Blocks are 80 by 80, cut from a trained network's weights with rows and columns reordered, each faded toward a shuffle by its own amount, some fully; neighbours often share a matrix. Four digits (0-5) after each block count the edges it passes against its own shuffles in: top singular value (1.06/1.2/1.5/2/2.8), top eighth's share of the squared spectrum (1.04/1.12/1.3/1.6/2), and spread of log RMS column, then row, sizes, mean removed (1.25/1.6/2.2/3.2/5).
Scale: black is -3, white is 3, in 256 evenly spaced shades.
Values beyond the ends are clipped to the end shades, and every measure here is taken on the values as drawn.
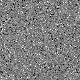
1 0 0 0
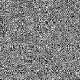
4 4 2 2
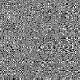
4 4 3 3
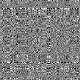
4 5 2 3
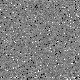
2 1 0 0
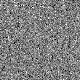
2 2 0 1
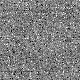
0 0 0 0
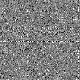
3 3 1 2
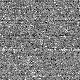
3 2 0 1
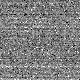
3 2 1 1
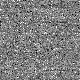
1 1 0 0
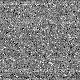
2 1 0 0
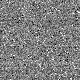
0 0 0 0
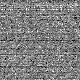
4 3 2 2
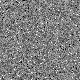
0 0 0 0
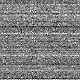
4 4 2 3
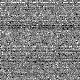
4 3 1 2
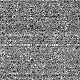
3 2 1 1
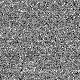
1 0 0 0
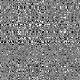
4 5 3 4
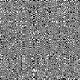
4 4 2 3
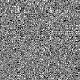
4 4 2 2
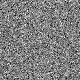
2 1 0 0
